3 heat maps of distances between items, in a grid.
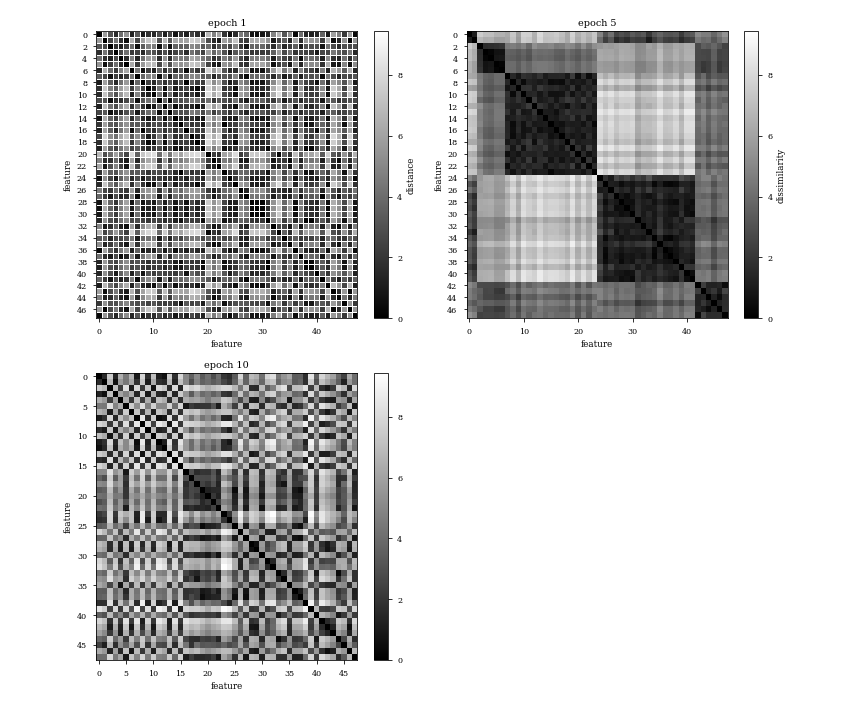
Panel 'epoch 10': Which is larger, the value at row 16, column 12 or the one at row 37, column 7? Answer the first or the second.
the first
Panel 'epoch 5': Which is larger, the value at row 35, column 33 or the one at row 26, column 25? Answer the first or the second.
the first
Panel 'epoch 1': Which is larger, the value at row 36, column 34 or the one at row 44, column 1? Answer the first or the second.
the first
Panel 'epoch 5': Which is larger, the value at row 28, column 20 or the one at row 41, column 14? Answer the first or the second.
the second
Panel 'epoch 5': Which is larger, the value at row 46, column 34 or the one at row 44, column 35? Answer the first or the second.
the second
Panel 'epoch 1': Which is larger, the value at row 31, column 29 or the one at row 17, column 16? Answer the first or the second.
the second
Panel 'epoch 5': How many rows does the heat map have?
48
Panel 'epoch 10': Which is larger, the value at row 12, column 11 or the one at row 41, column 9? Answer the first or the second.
the second
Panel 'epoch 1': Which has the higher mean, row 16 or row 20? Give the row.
20
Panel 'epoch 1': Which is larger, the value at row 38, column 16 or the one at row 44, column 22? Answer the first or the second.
the first
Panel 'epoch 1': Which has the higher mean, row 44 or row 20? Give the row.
20
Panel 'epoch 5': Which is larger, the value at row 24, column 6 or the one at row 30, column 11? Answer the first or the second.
the second
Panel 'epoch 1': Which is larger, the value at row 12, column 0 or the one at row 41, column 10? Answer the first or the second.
the second
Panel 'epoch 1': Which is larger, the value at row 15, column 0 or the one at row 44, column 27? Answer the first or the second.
the first
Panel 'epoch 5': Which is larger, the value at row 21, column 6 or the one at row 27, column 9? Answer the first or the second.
the second
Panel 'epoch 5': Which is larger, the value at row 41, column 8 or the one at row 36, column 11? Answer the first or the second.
the first
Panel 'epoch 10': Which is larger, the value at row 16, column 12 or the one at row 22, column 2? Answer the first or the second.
the second
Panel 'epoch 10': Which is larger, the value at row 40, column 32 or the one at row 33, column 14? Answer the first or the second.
the first
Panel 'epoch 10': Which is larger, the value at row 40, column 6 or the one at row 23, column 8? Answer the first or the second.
the second
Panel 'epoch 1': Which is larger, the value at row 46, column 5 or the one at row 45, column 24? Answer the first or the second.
the second
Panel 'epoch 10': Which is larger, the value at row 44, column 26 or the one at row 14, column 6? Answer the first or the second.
the second
